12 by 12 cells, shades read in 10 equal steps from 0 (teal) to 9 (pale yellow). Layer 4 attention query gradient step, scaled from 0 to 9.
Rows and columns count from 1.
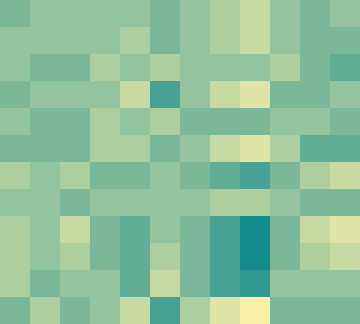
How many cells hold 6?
24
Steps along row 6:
same same up same down up up up down down same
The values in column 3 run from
4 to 7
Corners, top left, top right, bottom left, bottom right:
4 5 4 4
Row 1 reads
4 5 5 5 5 4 5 6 7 5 4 5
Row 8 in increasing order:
4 4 4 5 5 5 5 5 5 5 6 6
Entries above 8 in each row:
0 0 0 0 0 0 0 0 0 0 0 1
